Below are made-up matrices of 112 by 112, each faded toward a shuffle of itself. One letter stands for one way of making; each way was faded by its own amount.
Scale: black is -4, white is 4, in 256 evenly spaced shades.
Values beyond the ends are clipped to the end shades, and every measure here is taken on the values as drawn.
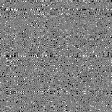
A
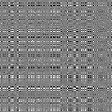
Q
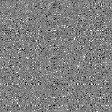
A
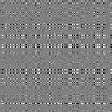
Q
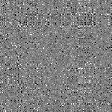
A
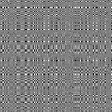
Q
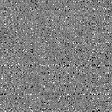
A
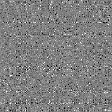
A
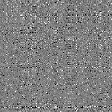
A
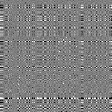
Q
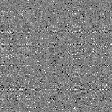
A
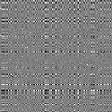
Q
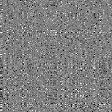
A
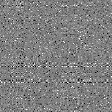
A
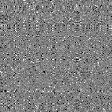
A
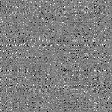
A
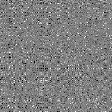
A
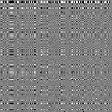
Q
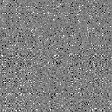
A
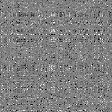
A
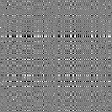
Q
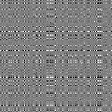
Q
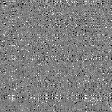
A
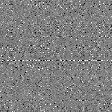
A
